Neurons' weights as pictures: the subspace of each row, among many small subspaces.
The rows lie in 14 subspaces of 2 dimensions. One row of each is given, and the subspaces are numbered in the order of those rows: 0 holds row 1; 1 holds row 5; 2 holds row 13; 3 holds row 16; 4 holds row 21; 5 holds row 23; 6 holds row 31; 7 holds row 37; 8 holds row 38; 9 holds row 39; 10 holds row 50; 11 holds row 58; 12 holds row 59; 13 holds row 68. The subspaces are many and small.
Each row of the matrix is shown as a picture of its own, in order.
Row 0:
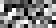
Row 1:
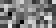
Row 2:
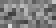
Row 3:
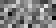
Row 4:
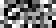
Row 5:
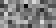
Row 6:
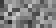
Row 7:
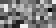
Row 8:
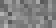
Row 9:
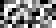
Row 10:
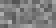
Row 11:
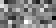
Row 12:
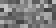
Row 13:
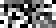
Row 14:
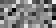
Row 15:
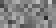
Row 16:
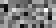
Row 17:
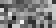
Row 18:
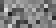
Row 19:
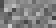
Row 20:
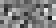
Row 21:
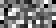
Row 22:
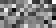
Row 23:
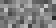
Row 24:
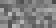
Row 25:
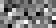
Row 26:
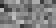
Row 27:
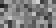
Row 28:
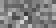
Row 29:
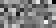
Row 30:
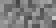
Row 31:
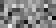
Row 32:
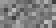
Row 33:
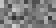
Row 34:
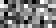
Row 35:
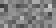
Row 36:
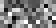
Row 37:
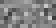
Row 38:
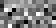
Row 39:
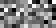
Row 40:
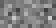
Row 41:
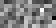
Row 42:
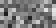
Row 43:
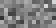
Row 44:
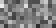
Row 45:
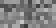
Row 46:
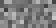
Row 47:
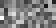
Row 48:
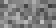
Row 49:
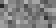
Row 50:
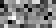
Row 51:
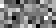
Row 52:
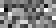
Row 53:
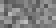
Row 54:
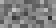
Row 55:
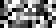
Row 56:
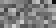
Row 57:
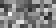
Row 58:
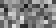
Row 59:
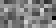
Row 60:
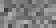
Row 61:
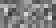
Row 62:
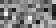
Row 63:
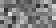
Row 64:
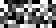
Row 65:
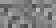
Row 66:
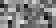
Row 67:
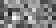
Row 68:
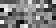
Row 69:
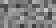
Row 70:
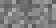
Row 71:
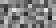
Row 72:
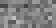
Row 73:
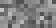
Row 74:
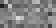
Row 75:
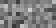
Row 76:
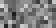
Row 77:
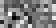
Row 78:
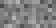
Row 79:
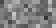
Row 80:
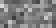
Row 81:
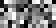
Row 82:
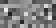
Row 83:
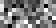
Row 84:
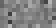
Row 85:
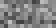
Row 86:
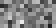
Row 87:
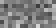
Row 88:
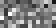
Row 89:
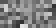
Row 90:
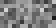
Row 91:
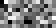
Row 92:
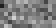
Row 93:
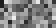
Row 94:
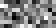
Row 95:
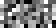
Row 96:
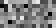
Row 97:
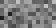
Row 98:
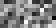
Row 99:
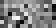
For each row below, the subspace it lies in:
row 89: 2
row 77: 2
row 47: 4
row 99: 2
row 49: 1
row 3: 5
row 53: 6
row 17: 0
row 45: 13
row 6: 12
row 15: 11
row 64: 10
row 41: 12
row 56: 9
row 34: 1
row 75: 2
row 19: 8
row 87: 2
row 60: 8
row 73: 0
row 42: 1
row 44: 11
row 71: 3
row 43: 4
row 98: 12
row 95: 9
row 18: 6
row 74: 3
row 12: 13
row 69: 3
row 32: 9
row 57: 10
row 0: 8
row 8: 11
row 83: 6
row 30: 12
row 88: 4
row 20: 7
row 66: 1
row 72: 10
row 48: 1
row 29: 9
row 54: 3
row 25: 8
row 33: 3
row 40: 7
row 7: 2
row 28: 2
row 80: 10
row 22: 9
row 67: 2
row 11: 12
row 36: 6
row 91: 12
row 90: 5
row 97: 4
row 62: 1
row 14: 9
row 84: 11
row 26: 13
